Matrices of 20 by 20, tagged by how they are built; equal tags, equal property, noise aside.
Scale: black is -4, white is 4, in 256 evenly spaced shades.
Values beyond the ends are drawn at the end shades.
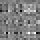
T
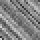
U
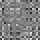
T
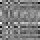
T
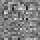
T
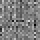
T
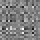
T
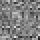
T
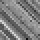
U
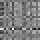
T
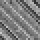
U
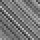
U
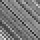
U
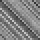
U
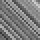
U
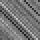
U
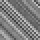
U
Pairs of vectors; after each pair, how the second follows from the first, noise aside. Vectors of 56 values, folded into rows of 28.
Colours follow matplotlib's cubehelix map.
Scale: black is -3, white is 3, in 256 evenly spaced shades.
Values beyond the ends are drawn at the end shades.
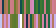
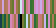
negated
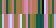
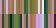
negated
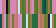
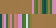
partly zeroed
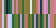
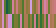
shrunk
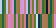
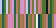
copied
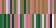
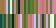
sign-scrambled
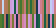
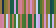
negated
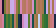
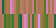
shrunk
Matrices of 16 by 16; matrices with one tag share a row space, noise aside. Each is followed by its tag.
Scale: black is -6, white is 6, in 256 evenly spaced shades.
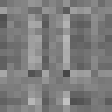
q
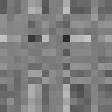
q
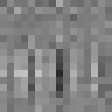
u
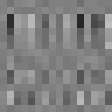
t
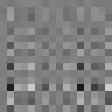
t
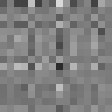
u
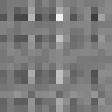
u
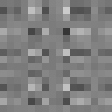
q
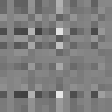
u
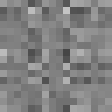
q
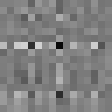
u
